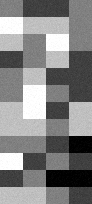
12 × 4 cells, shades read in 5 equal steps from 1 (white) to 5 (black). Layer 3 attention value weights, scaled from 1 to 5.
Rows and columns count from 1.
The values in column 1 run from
1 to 4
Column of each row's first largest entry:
2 4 2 1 3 4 3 3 4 2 3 4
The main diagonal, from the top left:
3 2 1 4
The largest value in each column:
4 4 5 5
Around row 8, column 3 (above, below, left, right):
4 4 2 2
